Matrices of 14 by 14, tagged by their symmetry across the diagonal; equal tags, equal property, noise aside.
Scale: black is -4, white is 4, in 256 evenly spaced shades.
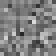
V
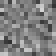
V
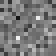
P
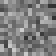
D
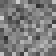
P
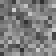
D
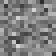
D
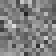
V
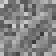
P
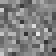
D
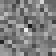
V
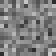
P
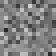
V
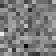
D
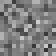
P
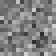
P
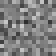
V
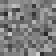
D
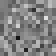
D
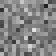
D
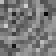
P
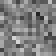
V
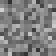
V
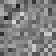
P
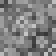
P
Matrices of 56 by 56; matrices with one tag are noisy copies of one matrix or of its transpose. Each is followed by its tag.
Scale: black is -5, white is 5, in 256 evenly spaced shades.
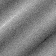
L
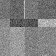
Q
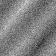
L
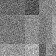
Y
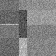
Q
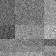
Y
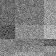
Y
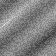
L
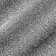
L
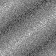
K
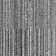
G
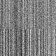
G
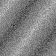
K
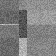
Q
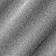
L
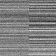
G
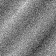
L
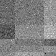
Y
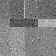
Q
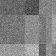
Y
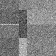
Q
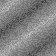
K
